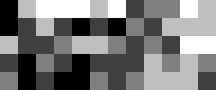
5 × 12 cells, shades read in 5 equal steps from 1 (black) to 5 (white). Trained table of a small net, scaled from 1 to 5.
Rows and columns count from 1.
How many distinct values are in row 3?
4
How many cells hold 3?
12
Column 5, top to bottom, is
5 1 4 1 1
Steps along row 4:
down up down down up same same up down up down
